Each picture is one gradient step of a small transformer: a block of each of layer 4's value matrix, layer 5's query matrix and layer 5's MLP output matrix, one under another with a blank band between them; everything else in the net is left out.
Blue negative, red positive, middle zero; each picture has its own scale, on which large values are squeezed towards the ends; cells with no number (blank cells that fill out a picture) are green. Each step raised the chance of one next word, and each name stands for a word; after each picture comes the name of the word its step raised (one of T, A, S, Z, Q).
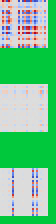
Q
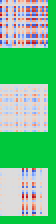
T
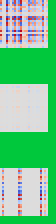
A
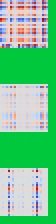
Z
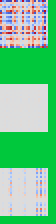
Q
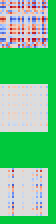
Z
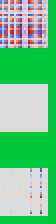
T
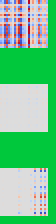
T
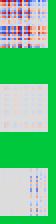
Q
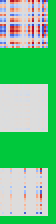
T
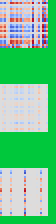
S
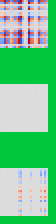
S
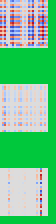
A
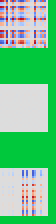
S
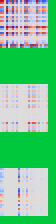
Q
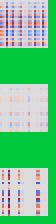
A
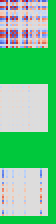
S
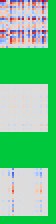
S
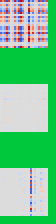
Q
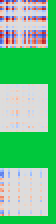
S
